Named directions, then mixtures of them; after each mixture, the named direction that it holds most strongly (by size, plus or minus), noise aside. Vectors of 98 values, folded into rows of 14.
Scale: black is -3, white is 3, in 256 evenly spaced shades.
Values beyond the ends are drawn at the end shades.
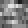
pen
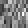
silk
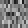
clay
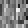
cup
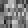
silk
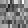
clay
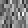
silk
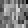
cup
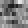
pen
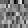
clay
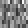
clay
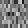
clay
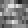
pen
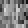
cup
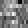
pen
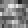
pen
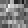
pen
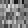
clay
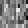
cup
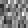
silk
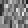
silk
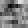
pen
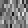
silk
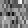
clay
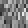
silk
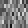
silk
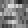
pen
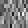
silk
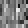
cup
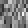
silk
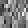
silk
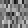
clay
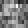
pen
